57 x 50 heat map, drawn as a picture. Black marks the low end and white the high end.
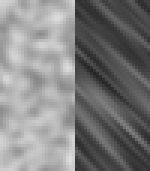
It is made of 1 by 2 panels. Panel 1,1: high, blotchy. Panel 1,2: low, slanting down to the right.
